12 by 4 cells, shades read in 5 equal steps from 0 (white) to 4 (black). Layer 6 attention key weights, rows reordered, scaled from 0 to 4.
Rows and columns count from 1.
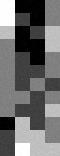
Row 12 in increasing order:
0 1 1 3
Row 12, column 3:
1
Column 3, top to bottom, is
4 4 3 4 4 3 2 3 3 3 1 1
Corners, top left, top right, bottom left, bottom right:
0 2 3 1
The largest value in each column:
4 4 4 3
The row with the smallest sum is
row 12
